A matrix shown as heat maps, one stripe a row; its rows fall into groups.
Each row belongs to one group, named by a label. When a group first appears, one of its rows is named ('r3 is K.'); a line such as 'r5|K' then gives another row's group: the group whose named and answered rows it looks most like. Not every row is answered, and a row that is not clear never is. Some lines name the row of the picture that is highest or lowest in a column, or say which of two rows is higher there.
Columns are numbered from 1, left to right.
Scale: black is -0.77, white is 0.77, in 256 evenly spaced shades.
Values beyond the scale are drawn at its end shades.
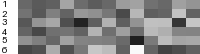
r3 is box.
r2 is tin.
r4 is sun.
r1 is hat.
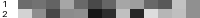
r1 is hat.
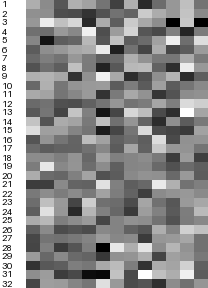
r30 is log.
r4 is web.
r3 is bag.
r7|hat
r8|hat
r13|hat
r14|web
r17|sun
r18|bag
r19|bag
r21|sun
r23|tin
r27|log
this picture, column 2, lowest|5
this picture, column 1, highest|15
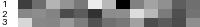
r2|box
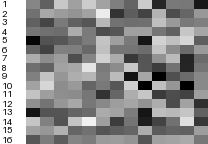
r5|log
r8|web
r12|bag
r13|log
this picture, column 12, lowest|10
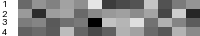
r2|bag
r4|hat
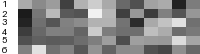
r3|log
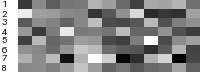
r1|log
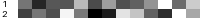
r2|hat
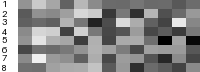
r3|hat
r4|tin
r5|bag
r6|log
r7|bag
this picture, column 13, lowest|5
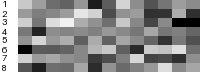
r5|bag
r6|log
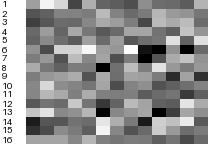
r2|sun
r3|log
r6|web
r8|box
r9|bag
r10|bag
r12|hat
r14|log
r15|sun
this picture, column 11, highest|5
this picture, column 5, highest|6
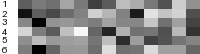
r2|log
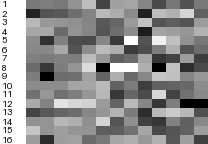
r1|web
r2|log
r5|sun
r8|web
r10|web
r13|log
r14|web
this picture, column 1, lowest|2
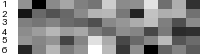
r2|log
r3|box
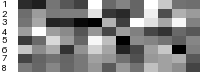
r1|sun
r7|log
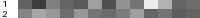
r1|sun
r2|tin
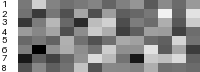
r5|hat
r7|log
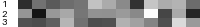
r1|log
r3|hat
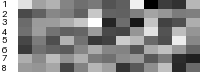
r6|log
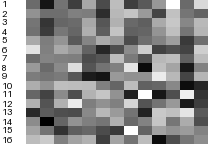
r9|box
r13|log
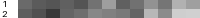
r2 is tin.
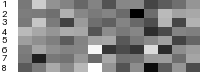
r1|bag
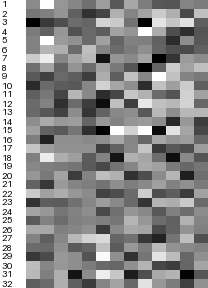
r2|box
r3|log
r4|box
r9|sun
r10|log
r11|hat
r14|bag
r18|bag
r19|box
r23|log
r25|hat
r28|sun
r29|sun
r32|box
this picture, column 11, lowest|18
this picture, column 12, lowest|31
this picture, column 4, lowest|31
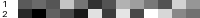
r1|hat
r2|sun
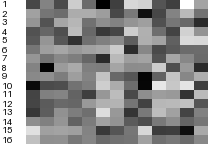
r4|hat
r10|log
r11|box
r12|log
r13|sun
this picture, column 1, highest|15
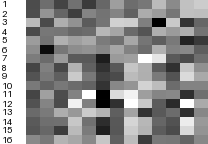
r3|web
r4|log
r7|box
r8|hat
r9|hat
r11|web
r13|web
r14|hat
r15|hat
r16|web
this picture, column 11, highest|3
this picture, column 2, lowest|6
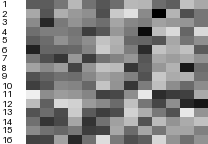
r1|hat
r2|web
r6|log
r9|log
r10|sun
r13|hat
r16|sun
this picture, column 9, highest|11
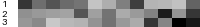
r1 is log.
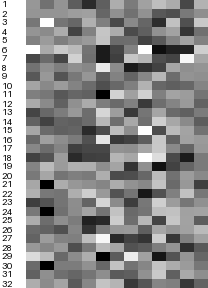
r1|box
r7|hat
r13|sun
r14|sun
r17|box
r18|box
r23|sun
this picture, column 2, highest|3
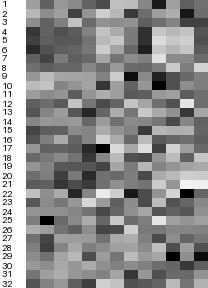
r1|web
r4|log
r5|log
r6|log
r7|sun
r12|hat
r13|box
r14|bag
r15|log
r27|web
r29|bag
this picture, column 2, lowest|25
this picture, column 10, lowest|10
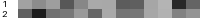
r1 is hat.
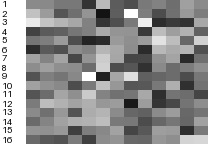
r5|box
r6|log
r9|web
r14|web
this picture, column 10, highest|5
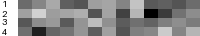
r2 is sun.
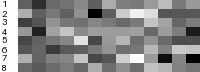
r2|box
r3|sun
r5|web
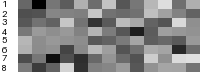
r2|sun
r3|hat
